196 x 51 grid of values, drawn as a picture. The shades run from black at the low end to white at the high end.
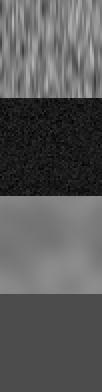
It is made of 4 by 1 panels. Panel 1,1: middling, streaked downward. Panel 2,1: very low, fine-grained, faint in contrast. Panel 3,1: middling, smooth, faint in contrast. Panel 4,1: low, flat.
